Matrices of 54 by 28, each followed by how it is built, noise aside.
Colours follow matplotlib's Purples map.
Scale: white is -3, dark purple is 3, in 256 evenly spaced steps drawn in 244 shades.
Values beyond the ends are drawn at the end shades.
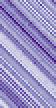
Toeplitz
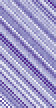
Toeplitz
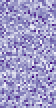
noise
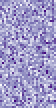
noise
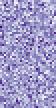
noise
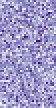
noise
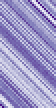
Toeplitz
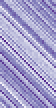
Toeplitz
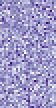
noise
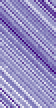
Toeplitz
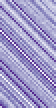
Toeplitz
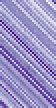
Toeplitz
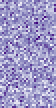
noise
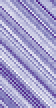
Toeplitz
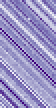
Toeplitz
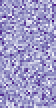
noise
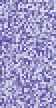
noise
